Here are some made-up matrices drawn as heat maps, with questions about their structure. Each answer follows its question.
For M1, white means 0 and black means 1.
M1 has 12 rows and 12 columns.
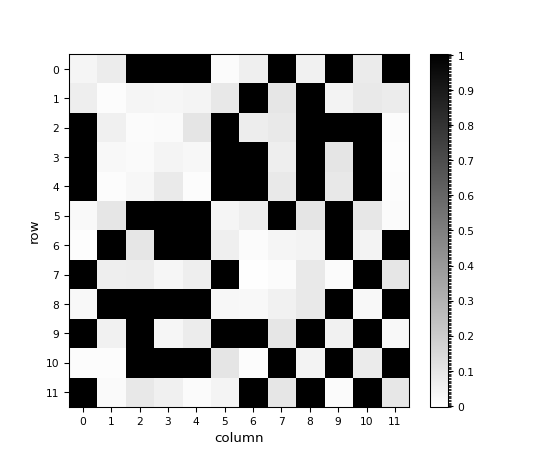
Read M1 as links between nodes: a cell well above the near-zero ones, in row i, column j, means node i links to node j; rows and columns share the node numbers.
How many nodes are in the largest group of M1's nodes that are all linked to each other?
3
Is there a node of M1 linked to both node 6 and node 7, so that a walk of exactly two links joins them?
no
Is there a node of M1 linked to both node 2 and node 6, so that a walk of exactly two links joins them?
yes
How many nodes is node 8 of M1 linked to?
6
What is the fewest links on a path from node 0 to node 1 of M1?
3
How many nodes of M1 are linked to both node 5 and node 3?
0
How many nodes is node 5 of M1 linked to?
5
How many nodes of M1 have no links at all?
0
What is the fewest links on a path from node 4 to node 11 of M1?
2
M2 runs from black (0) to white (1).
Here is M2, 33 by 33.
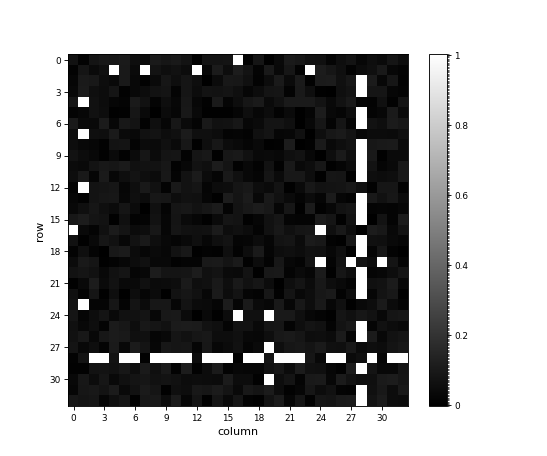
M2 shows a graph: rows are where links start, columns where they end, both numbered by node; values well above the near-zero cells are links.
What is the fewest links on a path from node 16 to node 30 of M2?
3
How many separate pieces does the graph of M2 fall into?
3
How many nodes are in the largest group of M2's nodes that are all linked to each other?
2
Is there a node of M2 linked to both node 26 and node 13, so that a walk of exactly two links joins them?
yes
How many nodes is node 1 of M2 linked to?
4
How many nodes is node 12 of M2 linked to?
1
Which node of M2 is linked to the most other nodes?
node 28
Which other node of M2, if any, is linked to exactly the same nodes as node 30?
node 27
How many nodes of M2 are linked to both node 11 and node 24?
0
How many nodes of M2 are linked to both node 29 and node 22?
1
